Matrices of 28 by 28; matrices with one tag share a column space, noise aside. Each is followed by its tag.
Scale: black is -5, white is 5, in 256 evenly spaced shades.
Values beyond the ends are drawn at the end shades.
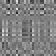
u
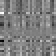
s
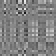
u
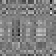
u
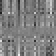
s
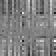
s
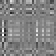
u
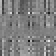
s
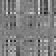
s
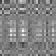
u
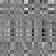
u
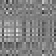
u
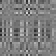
u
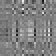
u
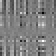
s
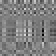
u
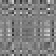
u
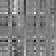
s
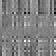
s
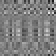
u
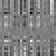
s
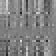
s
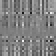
s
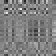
u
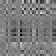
u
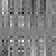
s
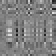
u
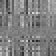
s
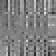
s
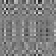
u
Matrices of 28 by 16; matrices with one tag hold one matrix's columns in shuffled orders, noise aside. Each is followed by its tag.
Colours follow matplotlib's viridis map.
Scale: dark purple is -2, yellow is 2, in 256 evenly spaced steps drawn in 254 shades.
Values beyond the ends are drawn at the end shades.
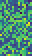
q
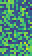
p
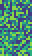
p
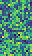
p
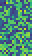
p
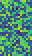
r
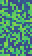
q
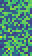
r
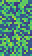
r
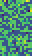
r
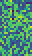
q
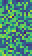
q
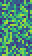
q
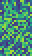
q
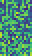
p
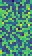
q
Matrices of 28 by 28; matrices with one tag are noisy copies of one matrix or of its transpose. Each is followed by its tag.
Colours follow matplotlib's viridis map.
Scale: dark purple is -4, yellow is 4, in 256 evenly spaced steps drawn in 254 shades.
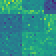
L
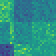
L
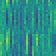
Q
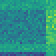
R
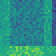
R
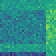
R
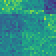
L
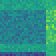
R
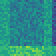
R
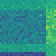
R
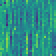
Q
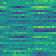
Q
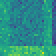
R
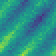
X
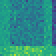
R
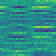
Q
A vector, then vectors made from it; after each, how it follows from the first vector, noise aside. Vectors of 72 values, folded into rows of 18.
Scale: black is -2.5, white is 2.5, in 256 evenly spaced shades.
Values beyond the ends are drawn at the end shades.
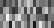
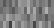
shrunk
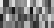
wrapped around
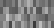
shrunk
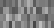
shrunk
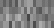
shrunk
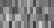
shrunk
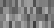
shrunk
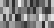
wrapped around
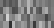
shrunk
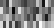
wrapped around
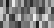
wrapped around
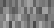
shrunk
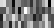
wrapped around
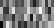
wrapped around
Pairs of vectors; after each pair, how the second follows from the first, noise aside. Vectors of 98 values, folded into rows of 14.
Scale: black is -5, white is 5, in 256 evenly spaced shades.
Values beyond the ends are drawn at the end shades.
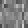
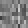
wrapped around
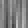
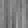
shrunk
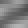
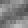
copied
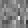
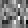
scaled up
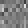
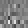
wrapped around
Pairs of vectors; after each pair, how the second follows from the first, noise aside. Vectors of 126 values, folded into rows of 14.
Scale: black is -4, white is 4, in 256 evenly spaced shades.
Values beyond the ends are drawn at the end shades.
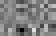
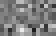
negated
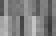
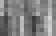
negated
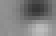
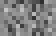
shuffled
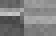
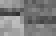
negated
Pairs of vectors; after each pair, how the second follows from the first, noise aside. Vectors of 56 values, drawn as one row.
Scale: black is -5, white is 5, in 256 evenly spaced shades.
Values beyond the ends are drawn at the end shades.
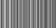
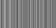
shrunk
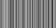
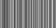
negated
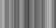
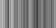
wrapped around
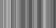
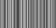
shuffled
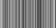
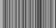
copied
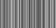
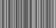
wrapped around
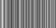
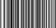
scaled up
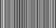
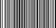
scaled up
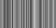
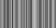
copied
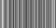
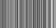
shuffled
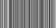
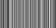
negated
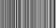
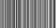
copied
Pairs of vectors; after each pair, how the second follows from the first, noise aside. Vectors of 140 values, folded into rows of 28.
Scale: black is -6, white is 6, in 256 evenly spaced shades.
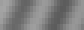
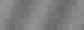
shrunk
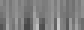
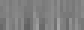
shrunk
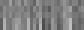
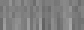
shrunk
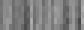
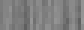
shrunk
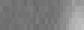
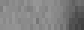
negated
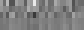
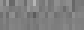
shrunk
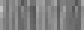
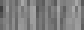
negated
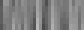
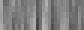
negated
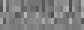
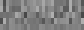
negated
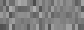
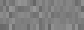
shrunk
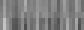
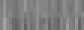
shrunk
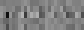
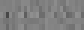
shrunk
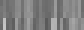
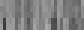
negated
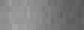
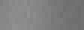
shrunk
